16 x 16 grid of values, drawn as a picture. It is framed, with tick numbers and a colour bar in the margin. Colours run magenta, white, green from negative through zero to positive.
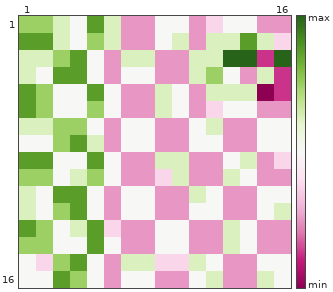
Mirror symmetry: none. Odd patch: rougher, in the top right. Average level on the scale: 50%. Seam: vertical, 30% of the way across, the left part higher. Roughest part: top right.
